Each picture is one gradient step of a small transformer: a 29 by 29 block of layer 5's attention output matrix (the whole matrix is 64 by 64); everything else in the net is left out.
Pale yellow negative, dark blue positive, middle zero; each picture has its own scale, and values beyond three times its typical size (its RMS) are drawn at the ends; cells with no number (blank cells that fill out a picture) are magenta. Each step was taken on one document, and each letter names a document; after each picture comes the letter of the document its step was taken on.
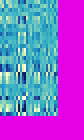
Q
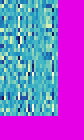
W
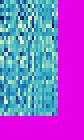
W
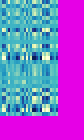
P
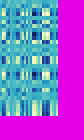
P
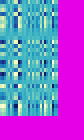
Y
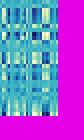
P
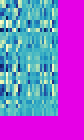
Y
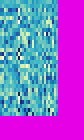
W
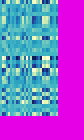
P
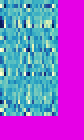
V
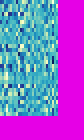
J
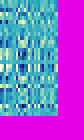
J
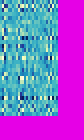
W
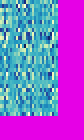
V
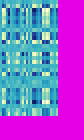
P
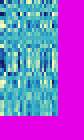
Y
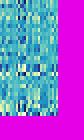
Q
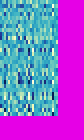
V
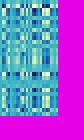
P
